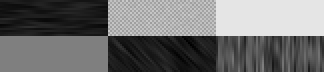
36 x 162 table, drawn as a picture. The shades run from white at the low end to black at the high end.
It is made of 2 by 3 panels. Panel 1,1: very high, streaked across, faint in contrast. Panel 1,2: low, checkered. Panel 1,3: very low, flat. Panel 2,1: middling, flat. Panel 2,2: very high, slanting down to the right, faint in contrast. Panel 2,3: high, streaked downward.
